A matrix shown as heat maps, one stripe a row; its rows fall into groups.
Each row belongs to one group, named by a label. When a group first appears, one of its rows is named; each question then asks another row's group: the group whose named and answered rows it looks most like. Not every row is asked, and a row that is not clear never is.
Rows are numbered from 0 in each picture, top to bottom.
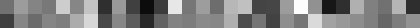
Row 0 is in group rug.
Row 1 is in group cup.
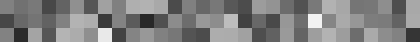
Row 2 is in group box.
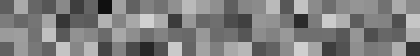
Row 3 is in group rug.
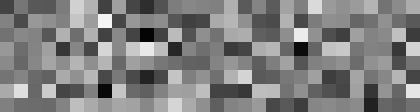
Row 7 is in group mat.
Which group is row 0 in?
cup
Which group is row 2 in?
rug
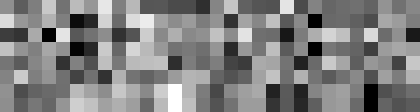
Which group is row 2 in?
box
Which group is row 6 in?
mat
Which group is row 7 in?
mat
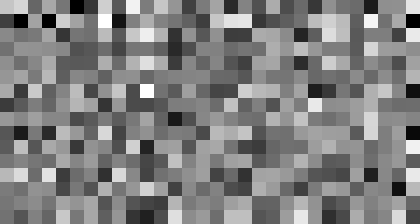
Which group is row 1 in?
box
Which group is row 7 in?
cup
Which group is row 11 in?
rug
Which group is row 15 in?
rug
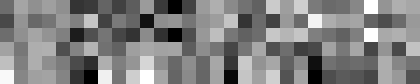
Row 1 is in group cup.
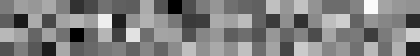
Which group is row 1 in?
box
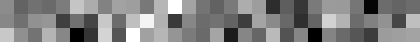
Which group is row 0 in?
mat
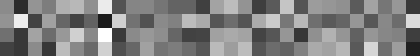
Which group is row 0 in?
box
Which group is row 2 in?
box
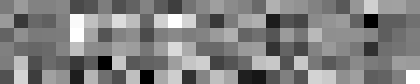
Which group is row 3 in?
mat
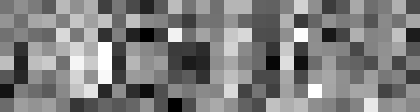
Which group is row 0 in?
rug
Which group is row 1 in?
box
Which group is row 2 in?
rug
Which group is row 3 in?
box
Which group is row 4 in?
box
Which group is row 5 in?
box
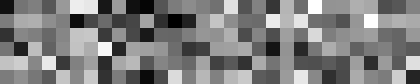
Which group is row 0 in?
cup
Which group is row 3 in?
box
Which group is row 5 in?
rug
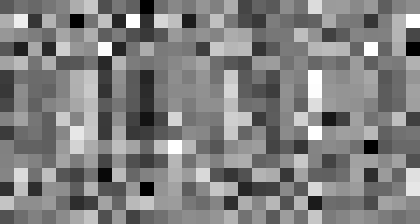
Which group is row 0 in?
cup
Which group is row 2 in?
rug
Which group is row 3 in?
box
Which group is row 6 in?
cup
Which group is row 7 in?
cup
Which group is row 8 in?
rug
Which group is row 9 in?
cup
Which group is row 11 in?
rug
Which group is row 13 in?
cup
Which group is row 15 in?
cup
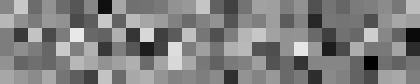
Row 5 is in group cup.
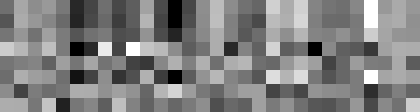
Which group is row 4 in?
rug
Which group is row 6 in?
mat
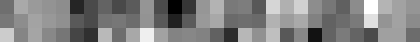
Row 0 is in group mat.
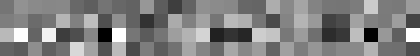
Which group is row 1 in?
rug
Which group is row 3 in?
cup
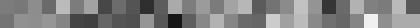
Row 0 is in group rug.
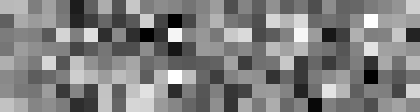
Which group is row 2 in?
rug
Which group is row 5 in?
mat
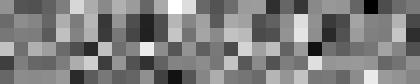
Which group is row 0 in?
mat
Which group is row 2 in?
rug
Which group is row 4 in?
cup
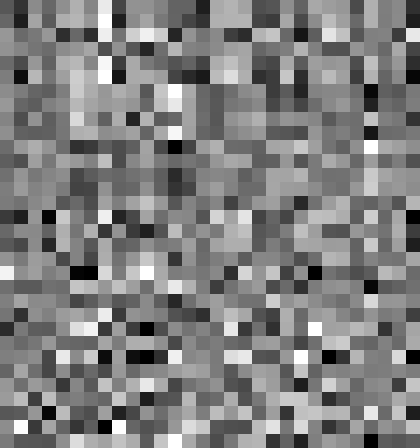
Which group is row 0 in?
box
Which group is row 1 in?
box
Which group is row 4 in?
box
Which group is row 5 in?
box
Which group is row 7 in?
mat
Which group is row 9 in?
mat
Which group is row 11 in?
box
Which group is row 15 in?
box
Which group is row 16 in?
rug
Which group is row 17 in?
box
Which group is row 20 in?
mat
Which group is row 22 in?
box
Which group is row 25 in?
rug
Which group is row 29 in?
box
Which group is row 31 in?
mat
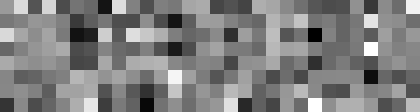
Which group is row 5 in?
mat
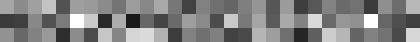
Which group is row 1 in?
cup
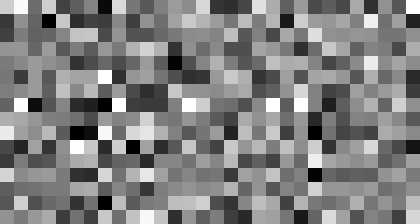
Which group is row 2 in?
cup
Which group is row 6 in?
rug
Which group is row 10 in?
cup
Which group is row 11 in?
cup
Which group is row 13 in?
cup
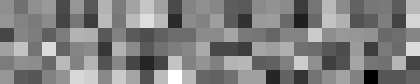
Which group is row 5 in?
mat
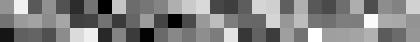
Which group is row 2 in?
cup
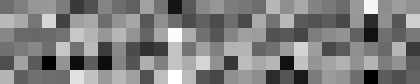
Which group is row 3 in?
rug
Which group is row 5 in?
mat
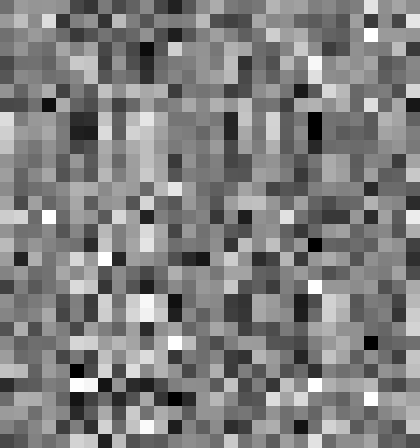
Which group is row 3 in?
rug
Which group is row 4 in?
cup
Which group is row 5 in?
cup
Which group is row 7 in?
box
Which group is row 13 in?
mat
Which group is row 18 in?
box
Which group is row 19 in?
rug
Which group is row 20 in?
cup
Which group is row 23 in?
cup
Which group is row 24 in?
mat
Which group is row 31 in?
cup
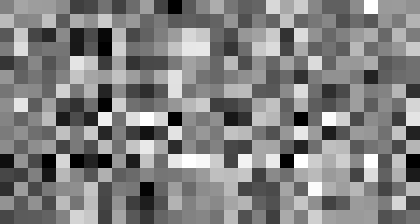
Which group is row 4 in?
cup
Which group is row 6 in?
rug
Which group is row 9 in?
rug
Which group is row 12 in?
box
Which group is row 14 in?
rug
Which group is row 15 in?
cup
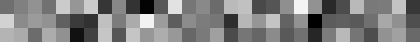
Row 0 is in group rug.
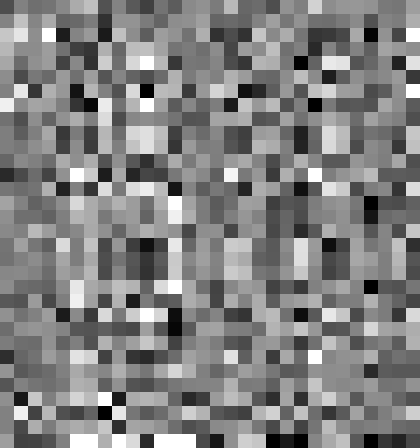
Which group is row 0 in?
cup
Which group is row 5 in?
rug
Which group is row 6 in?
cup
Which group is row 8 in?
box
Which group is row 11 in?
rug
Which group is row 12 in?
cup
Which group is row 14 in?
mat
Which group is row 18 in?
rug
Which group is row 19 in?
rug
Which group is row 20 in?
mat
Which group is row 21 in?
cup
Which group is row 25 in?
cup
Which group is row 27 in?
cup
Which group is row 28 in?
box
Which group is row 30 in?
box
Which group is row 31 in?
mat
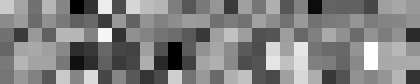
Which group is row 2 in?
box
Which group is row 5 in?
rug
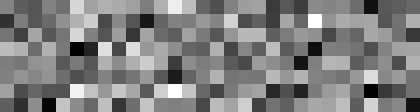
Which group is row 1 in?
cup
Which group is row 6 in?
mat
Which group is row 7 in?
box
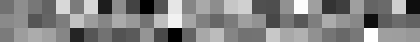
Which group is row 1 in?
mat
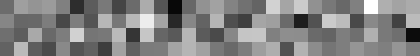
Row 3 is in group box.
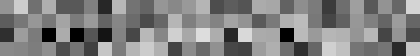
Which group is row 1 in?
rug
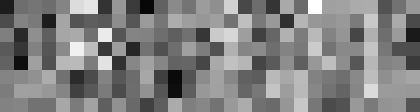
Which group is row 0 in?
cup
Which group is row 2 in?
box
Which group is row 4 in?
box
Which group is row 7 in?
rug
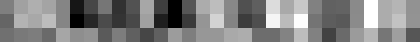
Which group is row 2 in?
rug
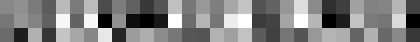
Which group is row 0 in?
rug
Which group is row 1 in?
rug
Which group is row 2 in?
box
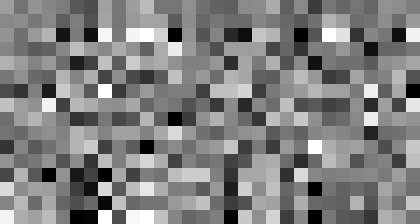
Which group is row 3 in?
mat
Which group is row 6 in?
box
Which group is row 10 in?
cup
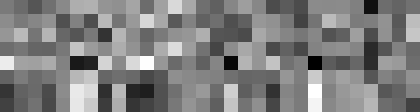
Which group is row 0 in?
mat
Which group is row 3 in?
mat
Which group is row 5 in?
cup
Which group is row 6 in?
cup
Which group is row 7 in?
cup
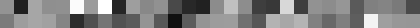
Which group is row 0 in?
box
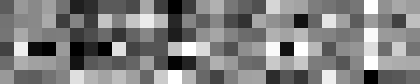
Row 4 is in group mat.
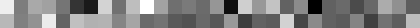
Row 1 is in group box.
